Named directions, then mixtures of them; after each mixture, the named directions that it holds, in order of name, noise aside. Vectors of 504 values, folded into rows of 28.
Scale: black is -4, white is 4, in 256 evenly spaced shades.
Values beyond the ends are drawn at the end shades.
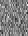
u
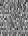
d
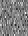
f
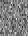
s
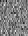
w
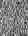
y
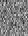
f, w, y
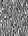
d, f, y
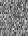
d, s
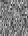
f, s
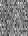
d, f, y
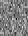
s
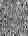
d, f, y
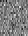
s, w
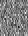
f, u, w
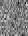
d, u, y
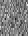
d, u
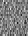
d, y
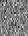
f, w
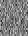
u, y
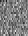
w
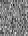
s, u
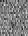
d, s, w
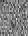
d, s, w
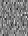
d, f, y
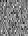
w
